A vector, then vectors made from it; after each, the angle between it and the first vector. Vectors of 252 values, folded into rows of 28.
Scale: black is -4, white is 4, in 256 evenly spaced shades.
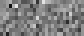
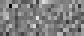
nearly parallel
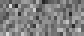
nearly opposite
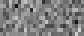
partly opposed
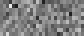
nearly opposite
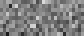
nearly parallel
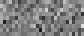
partly aligned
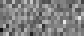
partly opposed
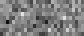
orthogonal
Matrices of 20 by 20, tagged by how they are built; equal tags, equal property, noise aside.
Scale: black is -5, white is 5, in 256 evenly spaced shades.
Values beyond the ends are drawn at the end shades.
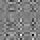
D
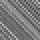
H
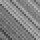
H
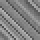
H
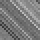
H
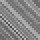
H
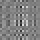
D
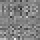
D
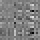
D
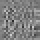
D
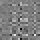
D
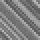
H
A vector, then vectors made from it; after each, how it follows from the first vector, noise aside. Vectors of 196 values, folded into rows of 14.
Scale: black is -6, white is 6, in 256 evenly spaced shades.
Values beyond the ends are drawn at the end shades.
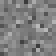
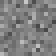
negated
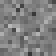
reversed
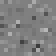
partly zeroed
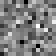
scaled up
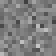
sign-scrambled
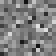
scaled up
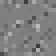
partly zeroed
